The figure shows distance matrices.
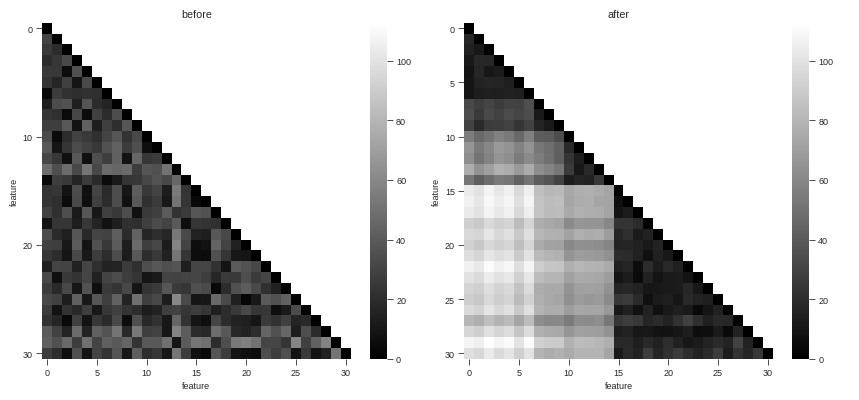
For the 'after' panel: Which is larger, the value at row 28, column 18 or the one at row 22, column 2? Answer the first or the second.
the second
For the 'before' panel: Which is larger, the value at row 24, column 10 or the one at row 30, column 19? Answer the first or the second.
the first
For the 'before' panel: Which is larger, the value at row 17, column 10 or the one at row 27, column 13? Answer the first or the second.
the second
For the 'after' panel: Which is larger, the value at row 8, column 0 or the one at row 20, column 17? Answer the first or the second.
the first
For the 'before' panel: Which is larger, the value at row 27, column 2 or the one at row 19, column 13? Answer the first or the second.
the second
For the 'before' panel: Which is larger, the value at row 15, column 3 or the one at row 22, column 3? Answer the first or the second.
the first
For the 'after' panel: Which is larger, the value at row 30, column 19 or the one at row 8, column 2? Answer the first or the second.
the second
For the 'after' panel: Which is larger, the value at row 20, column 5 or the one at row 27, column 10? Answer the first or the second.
the first
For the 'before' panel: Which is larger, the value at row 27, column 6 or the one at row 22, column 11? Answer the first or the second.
the second
